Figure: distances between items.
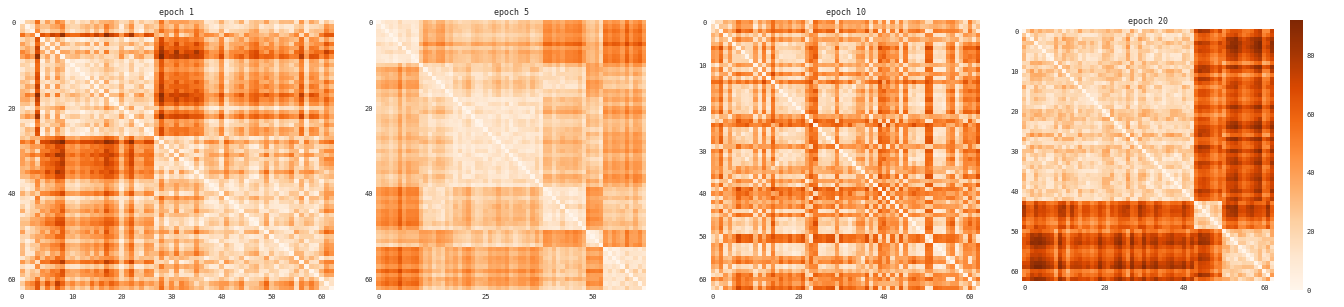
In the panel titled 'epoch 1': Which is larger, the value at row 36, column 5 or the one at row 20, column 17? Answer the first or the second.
the first
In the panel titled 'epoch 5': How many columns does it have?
63
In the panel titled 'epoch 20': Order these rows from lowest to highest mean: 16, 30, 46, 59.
16, 30, 46, 59
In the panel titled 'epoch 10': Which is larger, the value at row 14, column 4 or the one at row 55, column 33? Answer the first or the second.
the first
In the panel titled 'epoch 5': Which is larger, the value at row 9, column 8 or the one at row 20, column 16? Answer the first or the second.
the second
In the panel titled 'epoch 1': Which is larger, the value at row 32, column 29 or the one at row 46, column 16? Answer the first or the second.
the second
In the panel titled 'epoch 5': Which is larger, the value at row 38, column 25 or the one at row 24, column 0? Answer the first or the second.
the second
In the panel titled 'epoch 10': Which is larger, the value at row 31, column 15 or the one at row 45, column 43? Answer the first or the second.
the second
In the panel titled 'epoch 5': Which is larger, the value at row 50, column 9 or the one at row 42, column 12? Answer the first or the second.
the first
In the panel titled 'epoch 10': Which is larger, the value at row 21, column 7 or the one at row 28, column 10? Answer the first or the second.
the second
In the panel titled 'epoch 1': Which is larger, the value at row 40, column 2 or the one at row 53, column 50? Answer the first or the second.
the first
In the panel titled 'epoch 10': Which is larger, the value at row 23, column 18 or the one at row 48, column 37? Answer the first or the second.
the first
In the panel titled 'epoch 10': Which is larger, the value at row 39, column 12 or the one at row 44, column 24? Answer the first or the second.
the second
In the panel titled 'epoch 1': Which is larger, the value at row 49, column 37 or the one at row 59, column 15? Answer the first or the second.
the second
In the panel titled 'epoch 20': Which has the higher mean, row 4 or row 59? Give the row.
59
